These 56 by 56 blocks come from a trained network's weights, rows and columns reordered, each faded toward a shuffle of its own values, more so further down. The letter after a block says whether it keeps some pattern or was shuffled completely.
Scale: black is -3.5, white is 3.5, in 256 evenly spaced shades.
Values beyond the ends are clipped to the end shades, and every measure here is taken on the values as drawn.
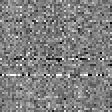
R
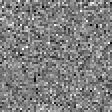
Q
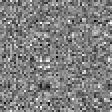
R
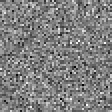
Q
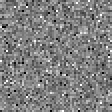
Q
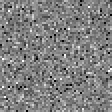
Q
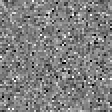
Q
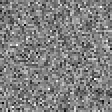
Q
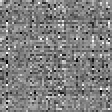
R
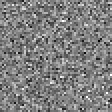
Q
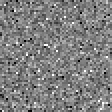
Q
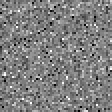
Q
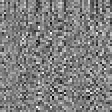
R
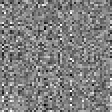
R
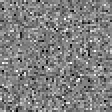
Q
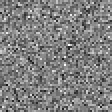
Q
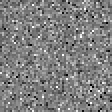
Q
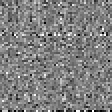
R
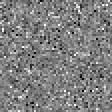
Q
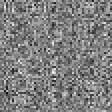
R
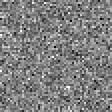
Q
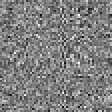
R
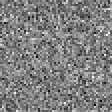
Q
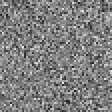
Q
